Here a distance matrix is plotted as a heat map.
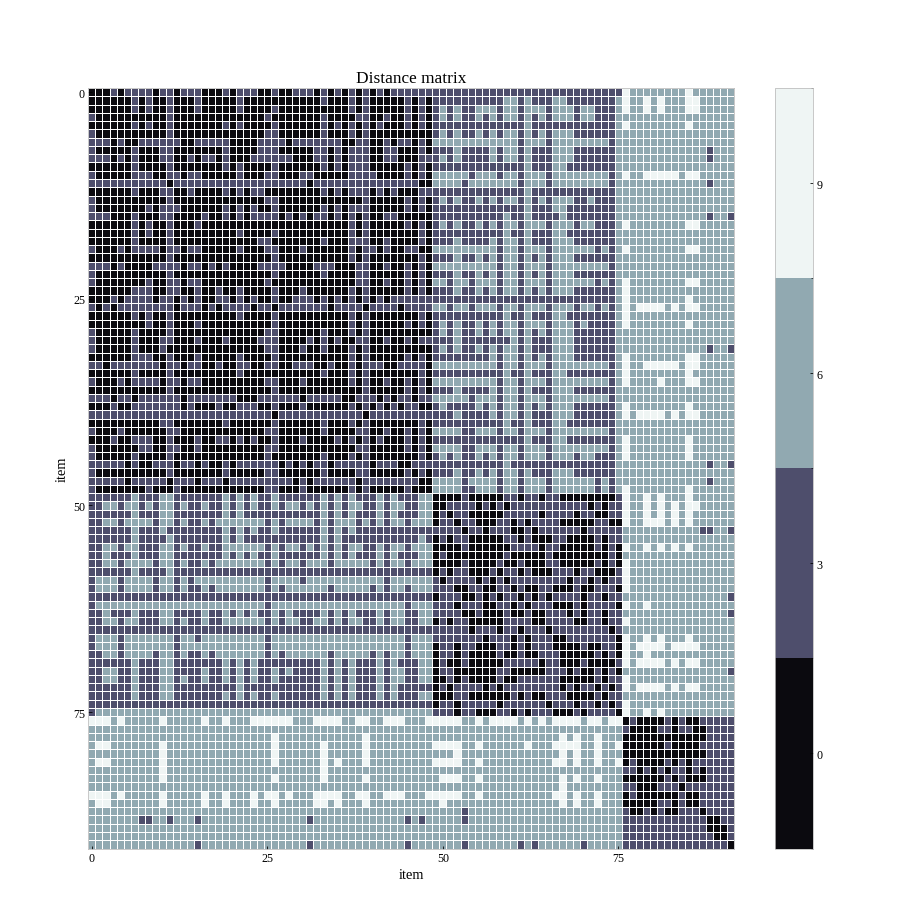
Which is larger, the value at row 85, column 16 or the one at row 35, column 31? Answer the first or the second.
the first
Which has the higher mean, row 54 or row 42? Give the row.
54
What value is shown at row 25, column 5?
3
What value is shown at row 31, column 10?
3
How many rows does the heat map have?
92
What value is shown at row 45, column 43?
3
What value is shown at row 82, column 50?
6
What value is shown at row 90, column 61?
6
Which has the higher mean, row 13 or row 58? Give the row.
58
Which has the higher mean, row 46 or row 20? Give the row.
46
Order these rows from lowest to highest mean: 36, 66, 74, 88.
36, 74, 66, 88
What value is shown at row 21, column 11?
3
